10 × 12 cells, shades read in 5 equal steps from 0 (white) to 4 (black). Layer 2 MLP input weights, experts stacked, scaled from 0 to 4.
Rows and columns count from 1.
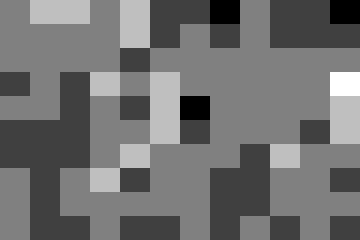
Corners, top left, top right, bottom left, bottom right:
2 4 2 3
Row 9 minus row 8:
0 0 0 1 -1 0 0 0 0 0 0 -1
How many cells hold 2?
65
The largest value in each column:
3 3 3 2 3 3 4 4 3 3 3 4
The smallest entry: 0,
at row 4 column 12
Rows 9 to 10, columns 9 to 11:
3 2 2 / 2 3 2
